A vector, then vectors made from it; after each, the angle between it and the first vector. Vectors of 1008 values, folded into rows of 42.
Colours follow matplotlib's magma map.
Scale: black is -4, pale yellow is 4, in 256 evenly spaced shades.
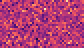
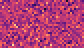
nearly opposite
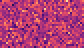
nearly parallel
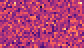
orthogonal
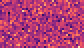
partly aligned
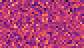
nearly opposite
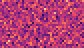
nearly parallel
